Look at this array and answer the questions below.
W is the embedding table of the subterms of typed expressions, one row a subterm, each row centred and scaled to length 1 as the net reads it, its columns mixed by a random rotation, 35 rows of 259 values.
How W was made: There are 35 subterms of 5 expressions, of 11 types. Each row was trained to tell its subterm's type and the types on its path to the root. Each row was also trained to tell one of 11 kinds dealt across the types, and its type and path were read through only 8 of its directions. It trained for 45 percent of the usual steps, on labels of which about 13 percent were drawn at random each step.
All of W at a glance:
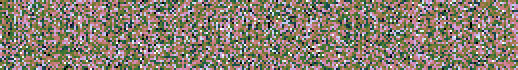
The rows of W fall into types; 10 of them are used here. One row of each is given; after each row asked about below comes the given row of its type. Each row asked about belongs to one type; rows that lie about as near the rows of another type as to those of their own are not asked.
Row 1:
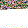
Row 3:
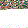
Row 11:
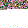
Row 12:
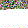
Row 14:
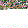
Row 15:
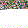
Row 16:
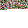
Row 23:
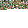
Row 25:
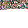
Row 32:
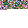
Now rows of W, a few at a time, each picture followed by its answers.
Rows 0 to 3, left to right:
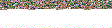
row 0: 12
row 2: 25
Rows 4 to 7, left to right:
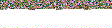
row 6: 25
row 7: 16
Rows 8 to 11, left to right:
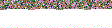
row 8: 11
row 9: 3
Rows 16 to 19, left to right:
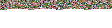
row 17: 3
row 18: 12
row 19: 12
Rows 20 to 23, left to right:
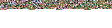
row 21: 1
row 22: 25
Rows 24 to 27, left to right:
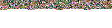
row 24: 32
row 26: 23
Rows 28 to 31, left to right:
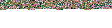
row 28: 15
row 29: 3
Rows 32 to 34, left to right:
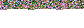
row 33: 16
